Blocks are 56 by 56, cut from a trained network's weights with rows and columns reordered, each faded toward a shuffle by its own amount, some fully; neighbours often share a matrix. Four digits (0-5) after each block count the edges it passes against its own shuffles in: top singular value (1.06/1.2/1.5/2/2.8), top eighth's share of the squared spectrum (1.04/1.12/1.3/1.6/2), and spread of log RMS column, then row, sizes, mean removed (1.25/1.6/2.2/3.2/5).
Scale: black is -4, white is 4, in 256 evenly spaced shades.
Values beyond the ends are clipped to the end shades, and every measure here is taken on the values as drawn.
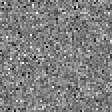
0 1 0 0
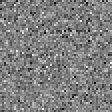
2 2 0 1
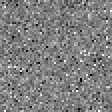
0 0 0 0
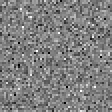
0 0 0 0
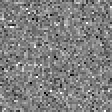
0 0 0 0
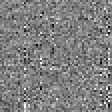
3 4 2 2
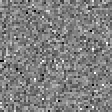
2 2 1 0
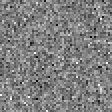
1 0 0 0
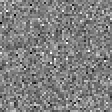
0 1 0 1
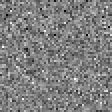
0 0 0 0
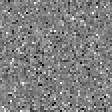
1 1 0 0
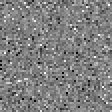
2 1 0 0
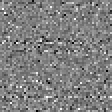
3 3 0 2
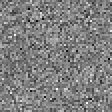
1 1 0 0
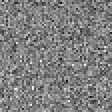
2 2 0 0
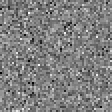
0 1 1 0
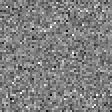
1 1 0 0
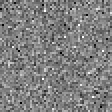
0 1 0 0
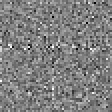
2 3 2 2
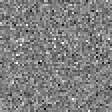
2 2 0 1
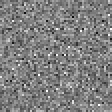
2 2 0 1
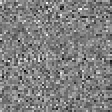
3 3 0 2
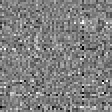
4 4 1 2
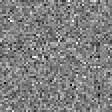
3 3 1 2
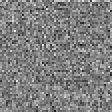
3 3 1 2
